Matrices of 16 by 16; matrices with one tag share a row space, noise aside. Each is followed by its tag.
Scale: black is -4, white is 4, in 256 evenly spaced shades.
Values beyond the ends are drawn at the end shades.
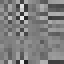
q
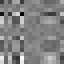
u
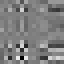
q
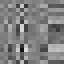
q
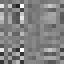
u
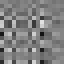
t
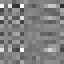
u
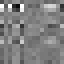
u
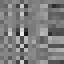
q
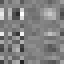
u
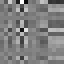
q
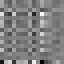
t
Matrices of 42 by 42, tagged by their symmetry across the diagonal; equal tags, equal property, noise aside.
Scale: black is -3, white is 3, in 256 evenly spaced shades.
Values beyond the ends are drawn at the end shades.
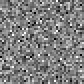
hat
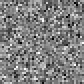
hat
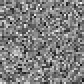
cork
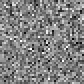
cork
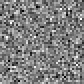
hat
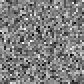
cork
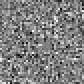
hat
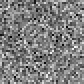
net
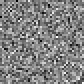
net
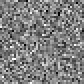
hat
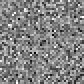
net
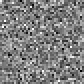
cork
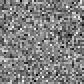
cork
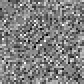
net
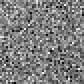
net
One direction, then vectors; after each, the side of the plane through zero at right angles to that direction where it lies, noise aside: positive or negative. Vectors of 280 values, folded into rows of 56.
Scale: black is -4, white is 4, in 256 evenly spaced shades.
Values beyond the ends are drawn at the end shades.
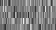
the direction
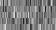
negative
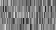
negative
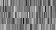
negative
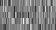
positive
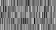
negative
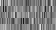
negative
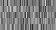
negative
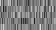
negative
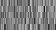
positive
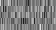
negative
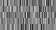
negative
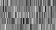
negative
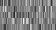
positive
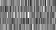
negative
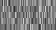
positive
